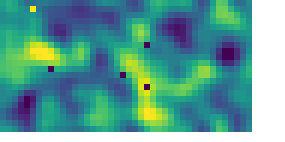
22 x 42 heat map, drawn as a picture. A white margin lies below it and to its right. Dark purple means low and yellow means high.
The values follow a bell shape. Five lone cells stand out: one far higher and four far lower than their neighbours. The texture is blotchy. On average the colour sits 50% of the way up the scale.
